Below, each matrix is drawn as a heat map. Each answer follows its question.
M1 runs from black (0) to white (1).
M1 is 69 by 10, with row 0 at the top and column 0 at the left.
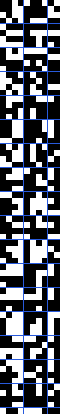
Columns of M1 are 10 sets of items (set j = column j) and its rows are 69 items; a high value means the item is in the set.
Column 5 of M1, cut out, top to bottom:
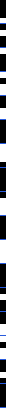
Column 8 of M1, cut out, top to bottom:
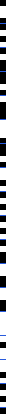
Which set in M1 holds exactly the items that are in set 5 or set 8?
3
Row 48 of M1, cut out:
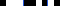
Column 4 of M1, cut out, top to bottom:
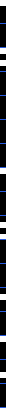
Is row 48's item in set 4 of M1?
no
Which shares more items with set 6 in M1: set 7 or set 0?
set 0
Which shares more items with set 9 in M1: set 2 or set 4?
set 2
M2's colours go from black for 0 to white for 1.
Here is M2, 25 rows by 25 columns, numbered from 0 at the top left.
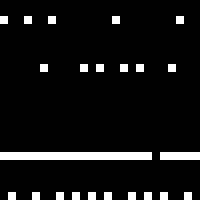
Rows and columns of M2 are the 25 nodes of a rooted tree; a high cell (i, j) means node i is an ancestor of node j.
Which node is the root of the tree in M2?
19
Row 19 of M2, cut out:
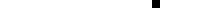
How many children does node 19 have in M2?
3
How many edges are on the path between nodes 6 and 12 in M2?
4
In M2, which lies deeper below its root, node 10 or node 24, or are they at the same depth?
node 10
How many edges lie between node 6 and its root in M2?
2
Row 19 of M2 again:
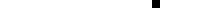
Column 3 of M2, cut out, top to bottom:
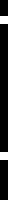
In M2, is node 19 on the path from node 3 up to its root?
yes
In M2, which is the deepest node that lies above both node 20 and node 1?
24
